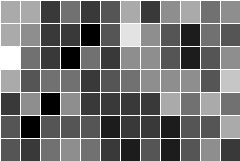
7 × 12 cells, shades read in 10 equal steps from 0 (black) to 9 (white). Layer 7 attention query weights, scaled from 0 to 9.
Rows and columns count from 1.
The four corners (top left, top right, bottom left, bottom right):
6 5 3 2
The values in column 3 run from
0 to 4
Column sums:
35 25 17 23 17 16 28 24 24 23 28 32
